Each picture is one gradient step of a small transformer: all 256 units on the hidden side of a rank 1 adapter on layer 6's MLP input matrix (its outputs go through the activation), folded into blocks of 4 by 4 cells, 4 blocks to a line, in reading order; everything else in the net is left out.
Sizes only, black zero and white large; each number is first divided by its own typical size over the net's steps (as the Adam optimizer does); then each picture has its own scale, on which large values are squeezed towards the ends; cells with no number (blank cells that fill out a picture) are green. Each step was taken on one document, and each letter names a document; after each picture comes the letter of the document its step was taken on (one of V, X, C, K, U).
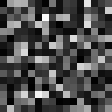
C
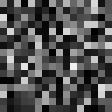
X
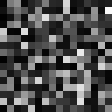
C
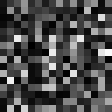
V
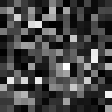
C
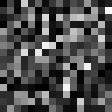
C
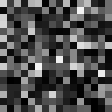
X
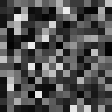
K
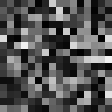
X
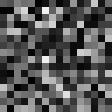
K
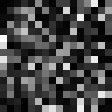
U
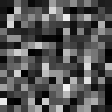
K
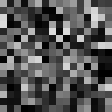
X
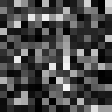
C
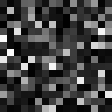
U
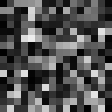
V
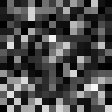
V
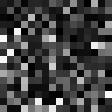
U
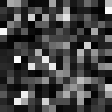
C
